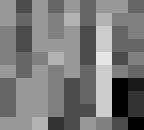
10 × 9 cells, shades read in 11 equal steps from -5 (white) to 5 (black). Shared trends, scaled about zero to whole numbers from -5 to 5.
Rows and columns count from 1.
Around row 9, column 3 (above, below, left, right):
-1 -2 -1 0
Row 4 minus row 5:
0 1 -1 1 0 0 1 -1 1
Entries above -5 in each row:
9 9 9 9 9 9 9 9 9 9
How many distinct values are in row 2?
4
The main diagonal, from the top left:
-1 1 -1 -1 -1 1 -3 5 3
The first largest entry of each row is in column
2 2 2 2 6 2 8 8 8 9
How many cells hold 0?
16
